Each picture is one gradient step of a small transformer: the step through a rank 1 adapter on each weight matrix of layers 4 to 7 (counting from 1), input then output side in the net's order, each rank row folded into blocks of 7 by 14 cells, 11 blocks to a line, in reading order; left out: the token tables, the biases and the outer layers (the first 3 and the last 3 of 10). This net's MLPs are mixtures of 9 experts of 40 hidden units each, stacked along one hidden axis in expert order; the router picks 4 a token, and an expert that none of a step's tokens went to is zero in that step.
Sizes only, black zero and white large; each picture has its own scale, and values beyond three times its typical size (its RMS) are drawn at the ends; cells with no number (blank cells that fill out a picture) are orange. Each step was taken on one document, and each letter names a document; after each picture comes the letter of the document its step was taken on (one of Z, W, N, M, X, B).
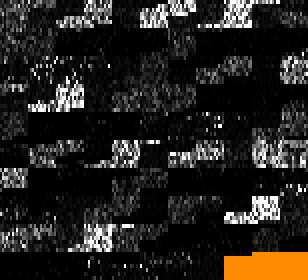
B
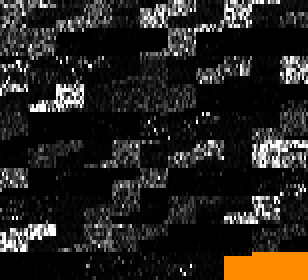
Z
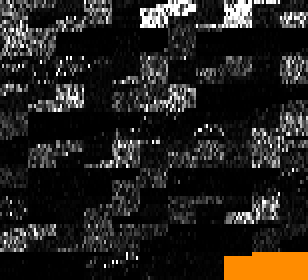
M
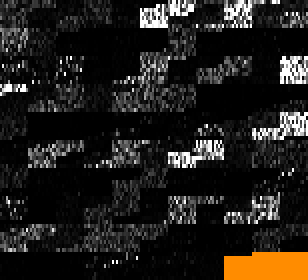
M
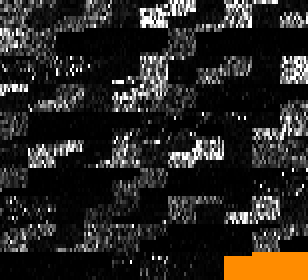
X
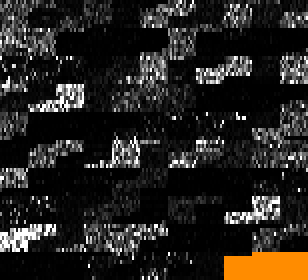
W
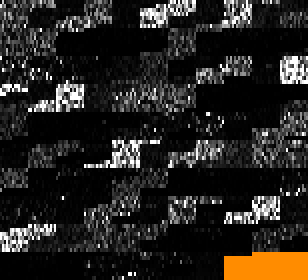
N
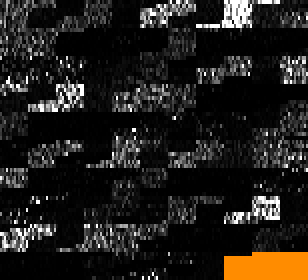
N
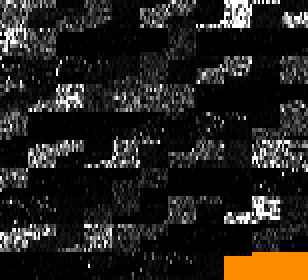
W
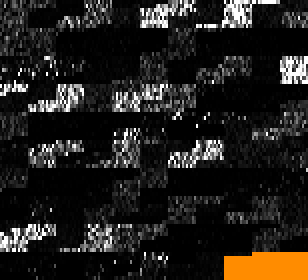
X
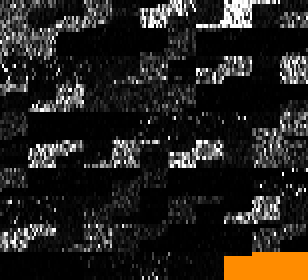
W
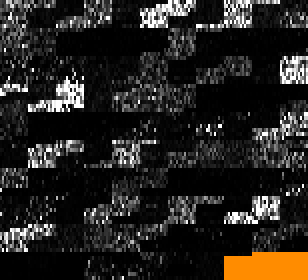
N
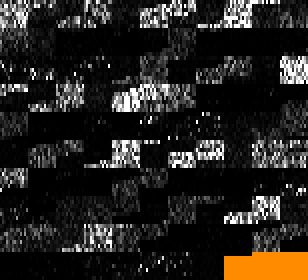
B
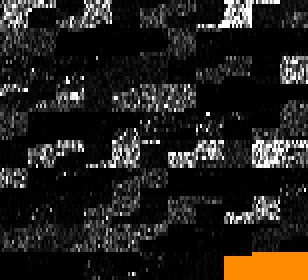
N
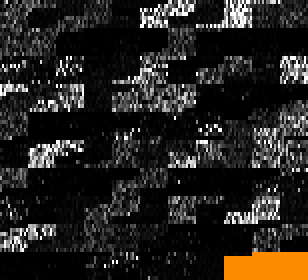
M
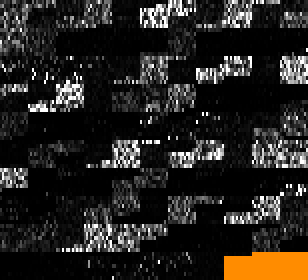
B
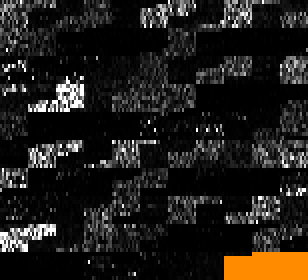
Z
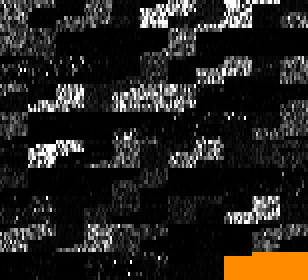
X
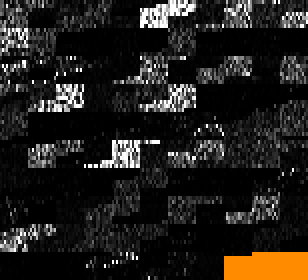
M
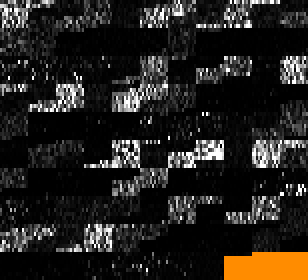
B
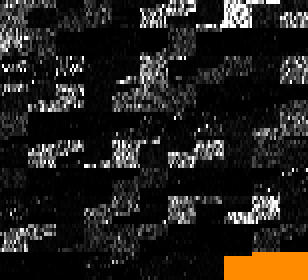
M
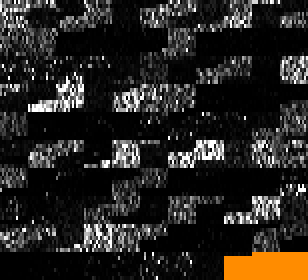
B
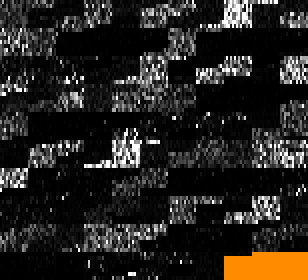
N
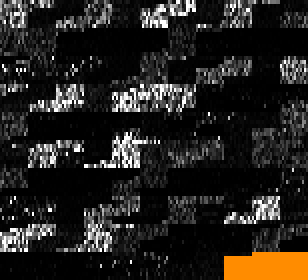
X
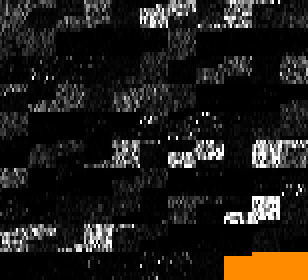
B
